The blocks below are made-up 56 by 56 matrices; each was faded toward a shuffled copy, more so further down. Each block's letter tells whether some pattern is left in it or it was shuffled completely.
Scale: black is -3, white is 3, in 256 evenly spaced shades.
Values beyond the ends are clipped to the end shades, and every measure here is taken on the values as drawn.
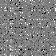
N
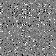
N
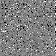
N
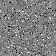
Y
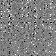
N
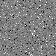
Y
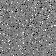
Y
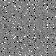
N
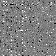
N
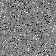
Y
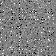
N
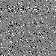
N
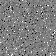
Y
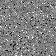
Y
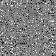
N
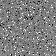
Y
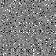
N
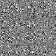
N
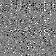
N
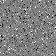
Y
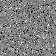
Y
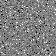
Y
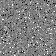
Y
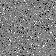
Y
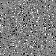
N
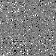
N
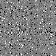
N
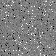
Y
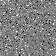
Y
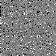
N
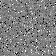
Y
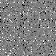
N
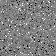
Y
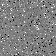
Y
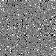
N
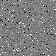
Y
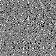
N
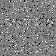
N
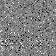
N
